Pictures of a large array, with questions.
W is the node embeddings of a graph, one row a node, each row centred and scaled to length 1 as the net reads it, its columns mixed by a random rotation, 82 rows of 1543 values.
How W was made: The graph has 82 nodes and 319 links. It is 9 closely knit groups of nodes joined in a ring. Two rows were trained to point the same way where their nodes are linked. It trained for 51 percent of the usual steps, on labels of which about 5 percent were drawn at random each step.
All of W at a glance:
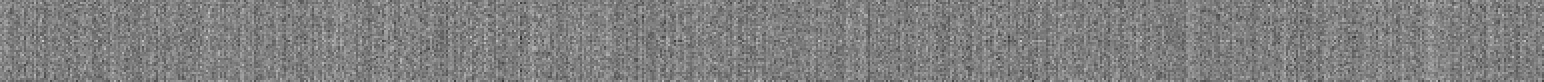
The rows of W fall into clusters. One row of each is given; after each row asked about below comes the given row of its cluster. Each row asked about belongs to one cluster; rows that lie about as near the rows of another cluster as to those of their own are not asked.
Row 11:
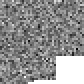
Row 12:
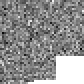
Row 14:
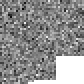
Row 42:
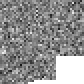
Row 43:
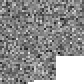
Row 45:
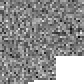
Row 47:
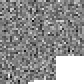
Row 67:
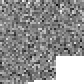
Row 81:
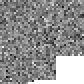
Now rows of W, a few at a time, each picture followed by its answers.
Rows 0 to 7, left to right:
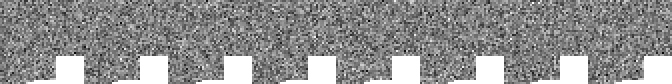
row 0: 67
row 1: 14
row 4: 47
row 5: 14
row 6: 67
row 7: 67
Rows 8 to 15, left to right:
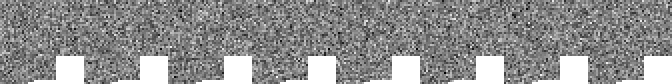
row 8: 42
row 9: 11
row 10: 81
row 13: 42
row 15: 45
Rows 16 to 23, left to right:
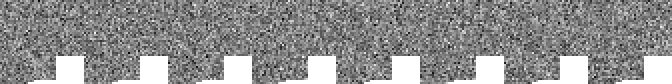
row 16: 43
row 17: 45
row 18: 43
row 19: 67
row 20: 43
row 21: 67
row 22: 43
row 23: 81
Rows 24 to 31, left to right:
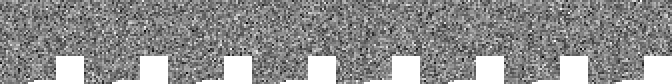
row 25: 47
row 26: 11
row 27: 42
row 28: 12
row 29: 14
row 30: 43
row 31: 12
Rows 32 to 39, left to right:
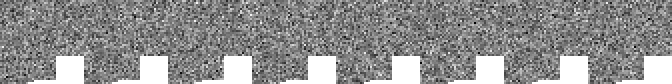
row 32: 81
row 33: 42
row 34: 67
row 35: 42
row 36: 43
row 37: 43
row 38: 42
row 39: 43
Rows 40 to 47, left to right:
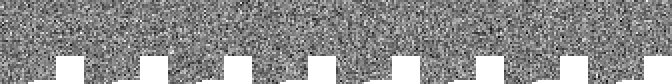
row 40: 45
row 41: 45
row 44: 12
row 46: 42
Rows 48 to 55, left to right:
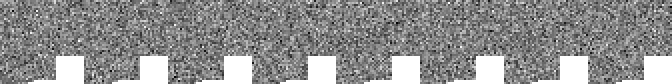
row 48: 42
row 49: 47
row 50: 81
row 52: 11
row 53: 67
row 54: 11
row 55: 43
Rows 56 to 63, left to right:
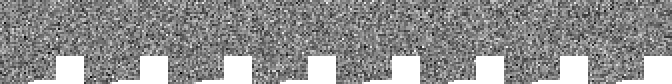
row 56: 42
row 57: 81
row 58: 67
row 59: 47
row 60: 67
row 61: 14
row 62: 81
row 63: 14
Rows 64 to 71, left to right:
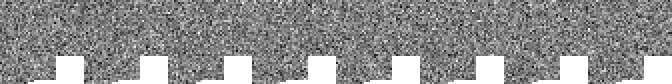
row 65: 12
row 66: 47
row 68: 43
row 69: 47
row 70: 43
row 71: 42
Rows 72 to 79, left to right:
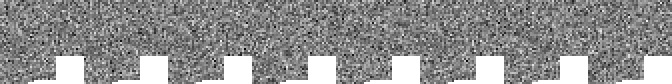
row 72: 11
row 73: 45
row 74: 11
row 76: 14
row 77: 11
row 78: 14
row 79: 42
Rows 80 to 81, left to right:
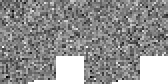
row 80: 81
